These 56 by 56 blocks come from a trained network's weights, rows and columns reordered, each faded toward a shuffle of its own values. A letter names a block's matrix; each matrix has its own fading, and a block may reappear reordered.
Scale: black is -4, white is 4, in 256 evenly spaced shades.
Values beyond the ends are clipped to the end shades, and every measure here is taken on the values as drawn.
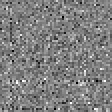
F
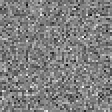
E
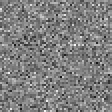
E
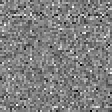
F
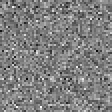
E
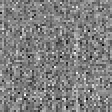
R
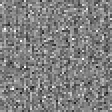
R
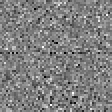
F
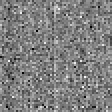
R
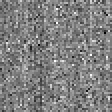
R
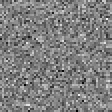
E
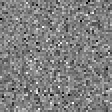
F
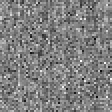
R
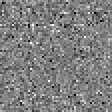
F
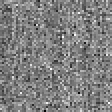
R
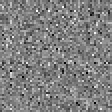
F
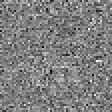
E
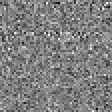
E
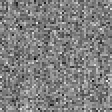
R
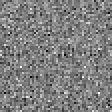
E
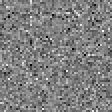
F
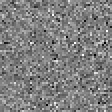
F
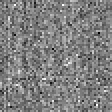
R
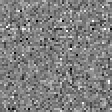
F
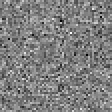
E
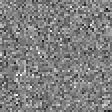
E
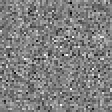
E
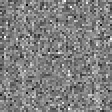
R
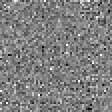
F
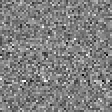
E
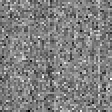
R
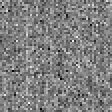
R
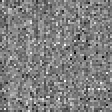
R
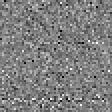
F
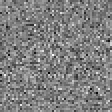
E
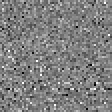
F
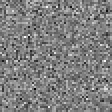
E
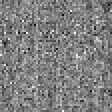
R
